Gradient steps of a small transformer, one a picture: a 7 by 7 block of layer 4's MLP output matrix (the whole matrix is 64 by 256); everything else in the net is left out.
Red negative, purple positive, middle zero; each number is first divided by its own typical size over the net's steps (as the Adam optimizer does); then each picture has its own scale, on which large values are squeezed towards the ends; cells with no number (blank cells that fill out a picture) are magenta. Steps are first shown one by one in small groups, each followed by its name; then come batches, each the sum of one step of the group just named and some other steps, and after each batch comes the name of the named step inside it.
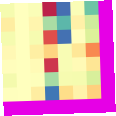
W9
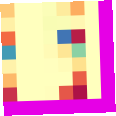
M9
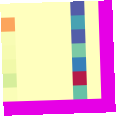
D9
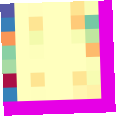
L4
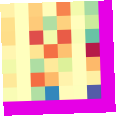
L4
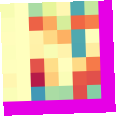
L4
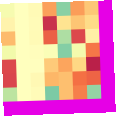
M9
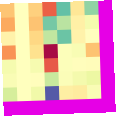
W9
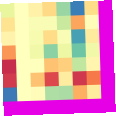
D9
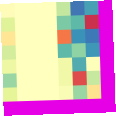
D9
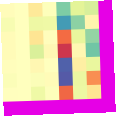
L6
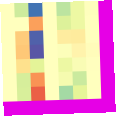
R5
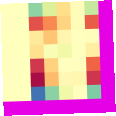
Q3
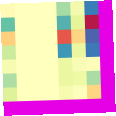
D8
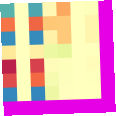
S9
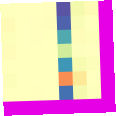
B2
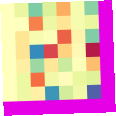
R5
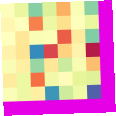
R5
